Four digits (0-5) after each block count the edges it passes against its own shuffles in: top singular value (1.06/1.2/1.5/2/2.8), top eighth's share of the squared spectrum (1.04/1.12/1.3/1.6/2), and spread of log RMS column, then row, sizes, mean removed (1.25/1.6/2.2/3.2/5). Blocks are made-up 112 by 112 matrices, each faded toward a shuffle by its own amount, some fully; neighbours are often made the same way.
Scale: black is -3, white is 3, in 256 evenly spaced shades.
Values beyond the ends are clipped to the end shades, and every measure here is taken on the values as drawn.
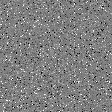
2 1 0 0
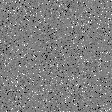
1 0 0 0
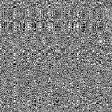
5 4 3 3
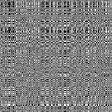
5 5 4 4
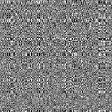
5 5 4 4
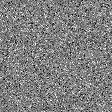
1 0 0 0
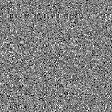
4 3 2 2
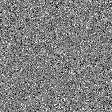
2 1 0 0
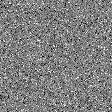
1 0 0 0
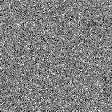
3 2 1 1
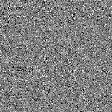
4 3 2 2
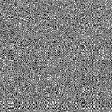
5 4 3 3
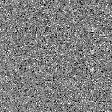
3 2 1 1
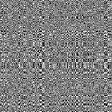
5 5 4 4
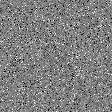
0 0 0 0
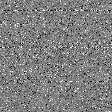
2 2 0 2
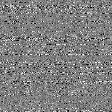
1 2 0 4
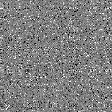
4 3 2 2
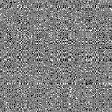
5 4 3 3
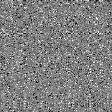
4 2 1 1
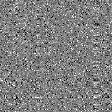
4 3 2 2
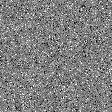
2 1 0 0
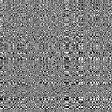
5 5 4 4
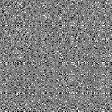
5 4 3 3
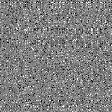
4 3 2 2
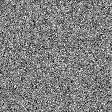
0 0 0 0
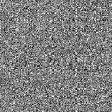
4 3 2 2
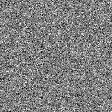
3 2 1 1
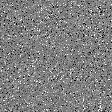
1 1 1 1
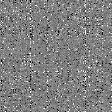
3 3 3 2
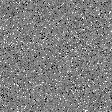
1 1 0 0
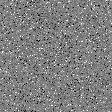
0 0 0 0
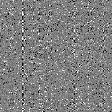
4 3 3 2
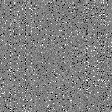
4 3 2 1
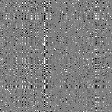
5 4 3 3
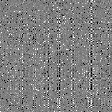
5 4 3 2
